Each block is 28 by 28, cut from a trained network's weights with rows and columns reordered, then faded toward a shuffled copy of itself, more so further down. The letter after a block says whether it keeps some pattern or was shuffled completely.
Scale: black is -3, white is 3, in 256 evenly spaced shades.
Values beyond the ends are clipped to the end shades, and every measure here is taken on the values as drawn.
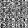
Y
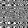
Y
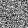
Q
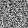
Q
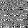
Y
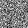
Q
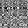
Y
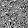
Q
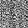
Y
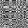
Y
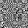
Y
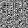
Y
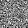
Q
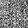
Y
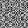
Y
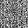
Y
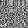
Y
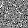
Q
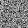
Q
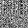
Y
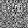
Y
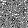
Q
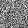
Q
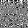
Y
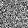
Q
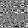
Y
